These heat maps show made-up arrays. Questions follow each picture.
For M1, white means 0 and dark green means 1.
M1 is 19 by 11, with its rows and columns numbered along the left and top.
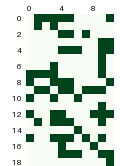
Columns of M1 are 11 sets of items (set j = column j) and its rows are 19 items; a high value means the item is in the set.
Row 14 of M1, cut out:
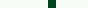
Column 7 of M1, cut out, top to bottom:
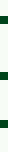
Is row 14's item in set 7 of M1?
no
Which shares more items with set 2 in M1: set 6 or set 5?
set 5
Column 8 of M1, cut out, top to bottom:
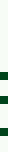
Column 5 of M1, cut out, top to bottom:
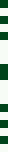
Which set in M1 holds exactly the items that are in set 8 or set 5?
4
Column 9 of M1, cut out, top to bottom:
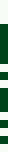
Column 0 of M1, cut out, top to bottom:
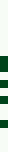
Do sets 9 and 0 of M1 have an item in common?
yes
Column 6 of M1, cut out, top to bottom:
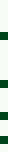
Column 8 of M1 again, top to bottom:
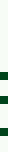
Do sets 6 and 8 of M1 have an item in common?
no
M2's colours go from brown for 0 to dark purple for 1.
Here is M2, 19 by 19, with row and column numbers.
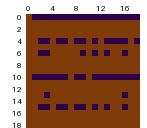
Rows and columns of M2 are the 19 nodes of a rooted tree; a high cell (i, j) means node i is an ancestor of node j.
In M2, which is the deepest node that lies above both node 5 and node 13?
15
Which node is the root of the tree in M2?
0
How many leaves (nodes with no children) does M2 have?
13
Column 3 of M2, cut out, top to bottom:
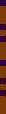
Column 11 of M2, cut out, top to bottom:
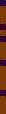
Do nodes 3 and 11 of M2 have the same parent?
no
